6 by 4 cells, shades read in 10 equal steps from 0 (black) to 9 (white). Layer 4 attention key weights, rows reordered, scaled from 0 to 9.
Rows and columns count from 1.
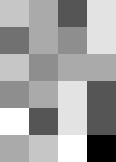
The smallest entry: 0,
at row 6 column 4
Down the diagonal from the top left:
7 6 6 3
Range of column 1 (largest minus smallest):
5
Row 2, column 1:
4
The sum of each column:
38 33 39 28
